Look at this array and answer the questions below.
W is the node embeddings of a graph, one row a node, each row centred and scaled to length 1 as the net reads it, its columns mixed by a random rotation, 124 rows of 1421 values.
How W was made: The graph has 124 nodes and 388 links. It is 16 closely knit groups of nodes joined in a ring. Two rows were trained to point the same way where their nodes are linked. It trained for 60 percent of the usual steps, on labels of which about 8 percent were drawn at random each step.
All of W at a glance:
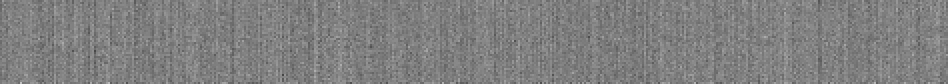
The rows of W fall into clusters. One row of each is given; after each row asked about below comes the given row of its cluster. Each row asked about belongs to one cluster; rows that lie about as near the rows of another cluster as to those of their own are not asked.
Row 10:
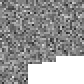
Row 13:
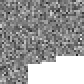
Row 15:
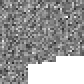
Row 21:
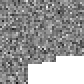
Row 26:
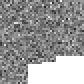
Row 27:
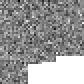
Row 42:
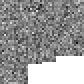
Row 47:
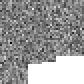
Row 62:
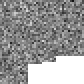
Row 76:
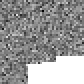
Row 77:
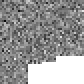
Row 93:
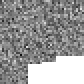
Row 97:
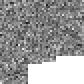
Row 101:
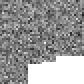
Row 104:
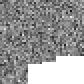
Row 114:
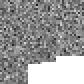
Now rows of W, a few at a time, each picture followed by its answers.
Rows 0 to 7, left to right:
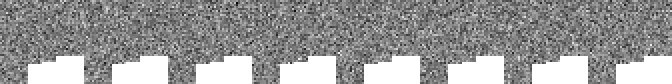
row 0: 27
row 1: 13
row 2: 76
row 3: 76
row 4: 114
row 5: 76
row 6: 77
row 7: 114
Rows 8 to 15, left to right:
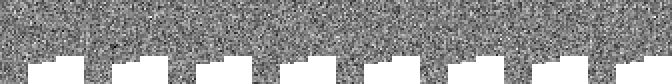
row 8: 62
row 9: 15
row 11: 76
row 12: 21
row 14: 13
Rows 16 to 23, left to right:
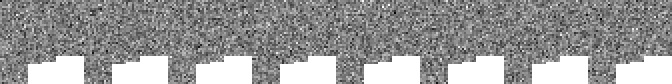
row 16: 76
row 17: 27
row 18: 15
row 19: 101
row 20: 21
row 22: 101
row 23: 15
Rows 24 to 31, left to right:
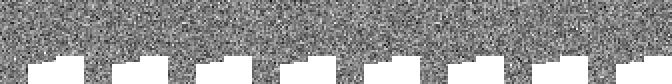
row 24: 77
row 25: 47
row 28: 10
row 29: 26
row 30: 97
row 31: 13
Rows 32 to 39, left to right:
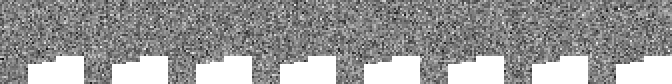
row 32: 101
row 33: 114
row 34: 101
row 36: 93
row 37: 27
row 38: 77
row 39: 42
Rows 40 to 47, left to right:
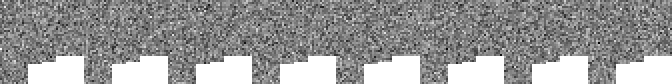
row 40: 93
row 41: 15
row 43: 104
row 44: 27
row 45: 42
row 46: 77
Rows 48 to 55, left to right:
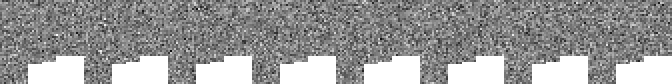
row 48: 101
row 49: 26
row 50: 42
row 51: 62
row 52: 77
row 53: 42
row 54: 10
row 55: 10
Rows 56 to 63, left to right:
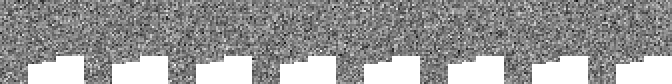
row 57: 97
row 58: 97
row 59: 101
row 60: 15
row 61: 101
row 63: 26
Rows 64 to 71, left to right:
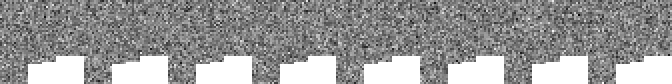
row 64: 26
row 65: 27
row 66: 26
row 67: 26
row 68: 15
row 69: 13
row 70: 93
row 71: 93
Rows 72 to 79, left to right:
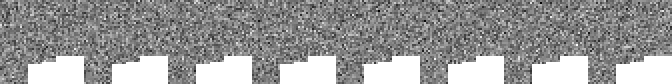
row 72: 13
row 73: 26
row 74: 77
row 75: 76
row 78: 77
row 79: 27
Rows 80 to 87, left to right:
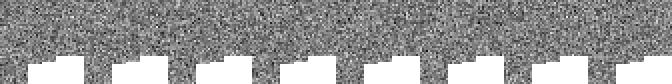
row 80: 104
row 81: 101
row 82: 47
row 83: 27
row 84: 93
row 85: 93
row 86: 104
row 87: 27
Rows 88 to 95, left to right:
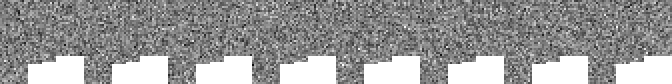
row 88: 104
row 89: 26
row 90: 104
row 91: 62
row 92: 97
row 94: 62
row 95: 76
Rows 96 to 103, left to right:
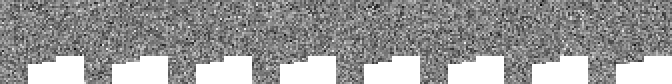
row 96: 42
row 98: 104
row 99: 62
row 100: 42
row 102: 114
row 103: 47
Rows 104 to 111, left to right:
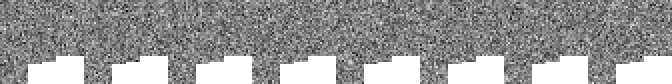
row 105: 42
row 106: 13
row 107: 27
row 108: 93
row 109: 47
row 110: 13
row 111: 10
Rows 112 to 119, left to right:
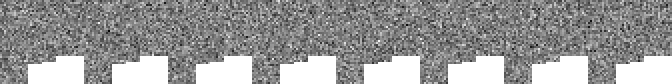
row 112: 62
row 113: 10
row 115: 21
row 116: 42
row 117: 10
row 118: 15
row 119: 93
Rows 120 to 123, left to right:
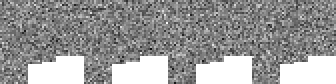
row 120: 10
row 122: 114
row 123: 26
